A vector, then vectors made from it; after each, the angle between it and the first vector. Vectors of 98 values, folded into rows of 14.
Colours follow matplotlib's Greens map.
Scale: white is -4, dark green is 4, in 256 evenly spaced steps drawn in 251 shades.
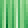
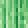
nearly opposite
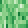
partly aligned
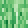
partly aligned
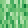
partly aligned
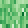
orthogonal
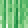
nearly opposite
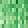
partly opposed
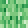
partly opposed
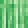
nearly parallel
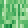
partly aligned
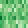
orthogonal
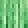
nearly parallel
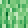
partly aligned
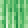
nearly opposite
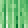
nearly opposite
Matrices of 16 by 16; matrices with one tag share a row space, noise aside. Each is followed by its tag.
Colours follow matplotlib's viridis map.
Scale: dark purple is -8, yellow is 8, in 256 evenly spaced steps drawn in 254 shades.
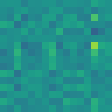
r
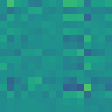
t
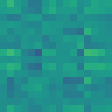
t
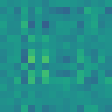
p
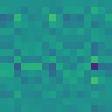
r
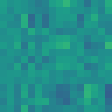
p
